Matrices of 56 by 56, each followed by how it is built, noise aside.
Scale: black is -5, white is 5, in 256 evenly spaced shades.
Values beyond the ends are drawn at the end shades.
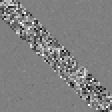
banded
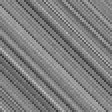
Toeplitz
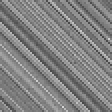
Toeplitz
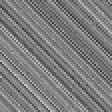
Toeplitz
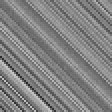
Toeplitz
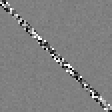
banded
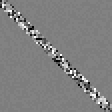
banded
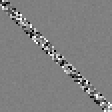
banded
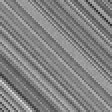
Toeplitz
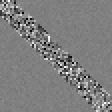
banded
